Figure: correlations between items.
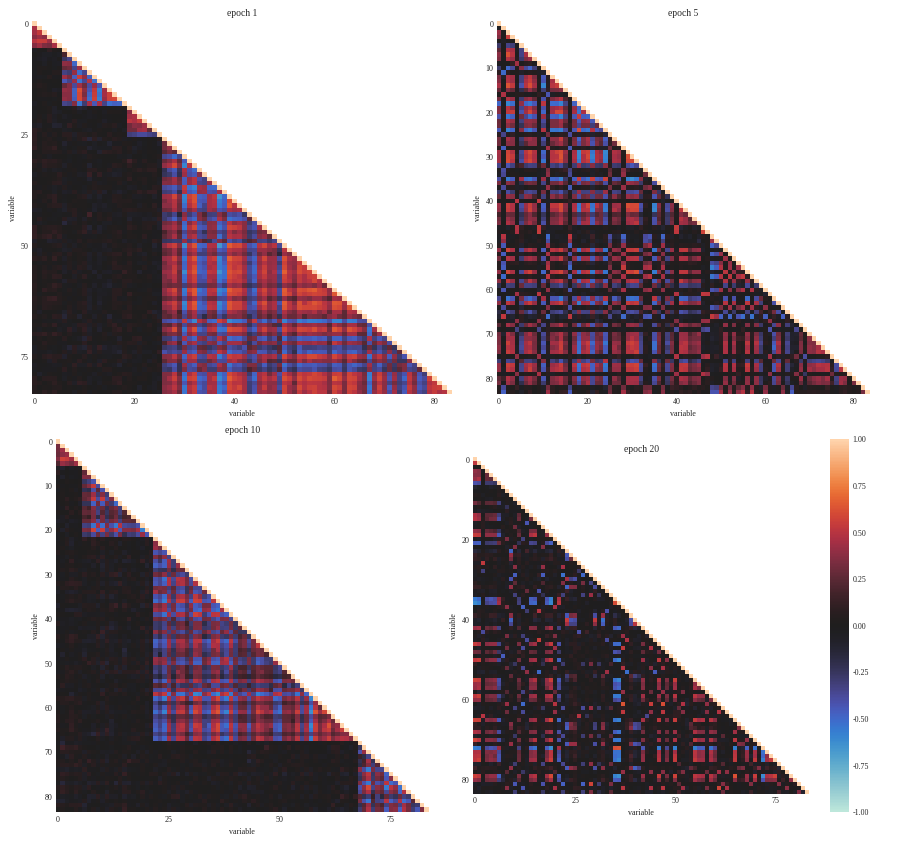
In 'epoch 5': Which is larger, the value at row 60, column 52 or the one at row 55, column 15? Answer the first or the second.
the first
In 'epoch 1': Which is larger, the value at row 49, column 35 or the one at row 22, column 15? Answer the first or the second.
the second
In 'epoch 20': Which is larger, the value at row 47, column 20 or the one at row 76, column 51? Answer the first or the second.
the first
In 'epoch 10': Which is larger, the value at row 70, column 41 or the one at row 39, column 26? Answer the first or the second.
the first
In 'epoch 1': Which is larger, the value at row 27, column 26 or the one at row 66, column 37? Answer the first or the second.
the first
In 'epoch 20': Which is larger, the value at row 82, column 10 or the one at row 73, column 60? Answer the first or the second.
the second
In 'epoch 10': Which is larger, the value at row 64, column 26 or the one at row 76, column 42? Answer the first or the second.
the second
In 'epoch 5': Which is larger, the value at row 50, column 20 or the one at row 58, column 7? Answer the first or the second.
the second
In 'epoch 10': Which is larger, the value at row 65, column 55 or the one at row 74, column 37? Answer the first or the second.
the second
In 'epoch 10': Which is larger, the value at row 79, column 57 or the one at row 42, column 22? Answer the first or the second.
the first
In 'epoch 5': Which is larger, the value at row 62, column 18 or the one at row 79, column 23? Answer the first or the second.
the first
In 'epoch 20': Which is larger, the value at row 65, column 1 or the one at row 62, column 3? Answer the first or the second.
the first
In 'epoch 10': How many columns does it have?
84
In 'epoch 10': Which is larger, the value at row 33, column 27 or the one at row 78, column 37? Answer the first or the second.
the second
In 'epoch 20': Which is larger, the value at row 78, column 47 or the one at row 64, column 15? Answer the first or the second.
the first
